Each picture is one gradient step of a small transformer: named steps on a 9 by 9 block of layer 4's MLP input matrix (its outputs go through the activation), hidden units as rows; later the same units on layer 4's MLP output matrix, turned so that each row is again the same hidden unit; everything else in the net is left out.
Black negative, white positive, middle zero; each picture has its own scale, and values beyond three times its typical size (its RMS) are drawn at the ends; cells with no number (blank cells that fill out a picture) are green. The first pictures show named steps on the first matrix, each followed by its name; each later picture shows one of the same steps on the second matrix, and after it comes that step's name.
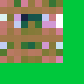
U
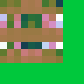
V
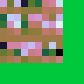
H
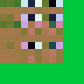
U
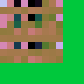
V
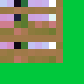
V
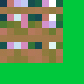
U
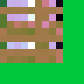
V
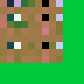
U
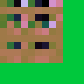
U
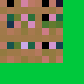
V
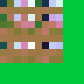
V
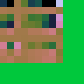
H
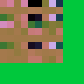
U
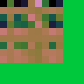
H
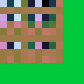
U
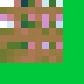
H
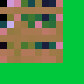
U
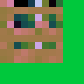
H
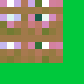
V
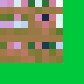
H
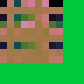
U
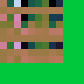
V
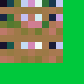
V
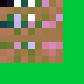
H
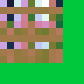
U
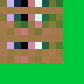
V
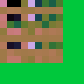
U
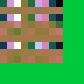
V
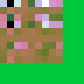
H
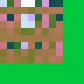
H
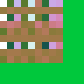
V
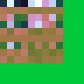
H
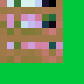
H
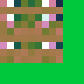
V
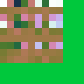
H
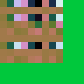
V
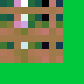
U
